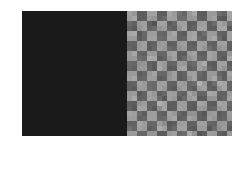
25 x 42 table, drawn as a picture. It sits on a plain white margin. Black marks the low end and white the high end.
The table splits into one row of 2 panels. Panel 1,1: very low, flat. Panel 1,2: middling, checkered, strong in contrast.
